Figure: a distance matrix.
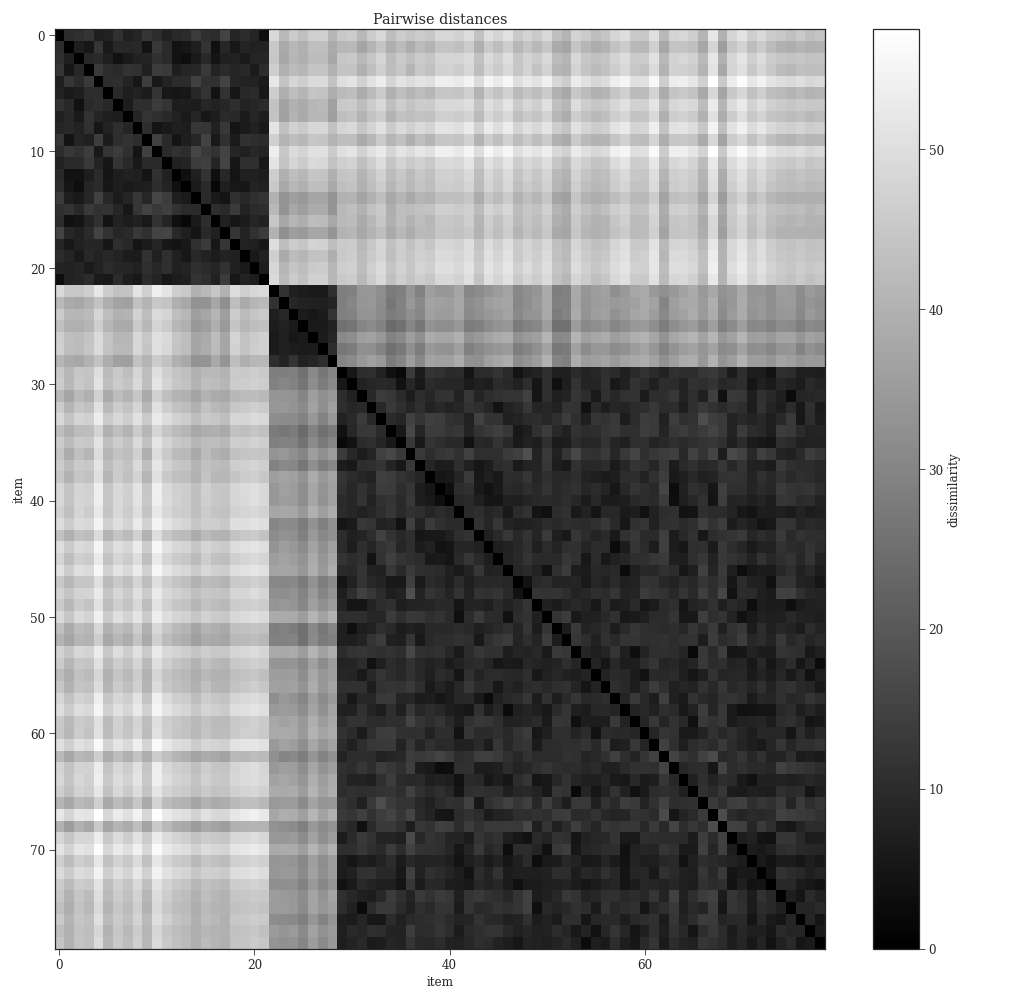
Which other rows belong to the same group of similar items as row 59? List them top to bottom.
29, 30, 31, 32, 33, 34, 35, 36, 37, 38, 39, 40, 41, 42, 43, 44, 45, 46, 47, 48, 49, 50, 51, 52, 53, 54, 55, 56, 57, 58, 60, 61, 62, 63, 64, 65, 66, 67, 68, 69, 70, 71, 72, 73, 74, 75, 76, 77, 78
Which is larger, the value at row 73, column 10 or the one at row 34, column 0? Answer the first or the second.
the first
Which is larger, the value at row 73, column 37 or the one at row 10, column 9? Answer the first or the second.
the second
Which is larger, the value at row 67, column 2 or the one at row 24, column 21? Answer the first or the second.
the first
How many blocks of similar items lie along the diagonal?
3
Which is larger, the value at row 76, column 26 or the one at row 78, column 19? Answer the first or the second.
the second
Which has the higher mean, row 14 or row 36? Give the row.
14
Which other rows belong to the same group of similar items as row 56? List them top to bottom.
29, 30, 31, 32, 33, 34, 35, 36, 37, 38, 39, 40, 41, 42, 43, 44, 45, 46, 47, 48, 49, 50, 51, 52, 53, 54, 55, 57, 58, 59, 60, 61, 62, 63, 64, 65, 66, 67, 68, 69, 70, 71, 72, 73, 74, 75, 76, 77, 78
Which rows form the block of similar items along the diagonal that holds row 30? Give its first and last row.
29 to 78
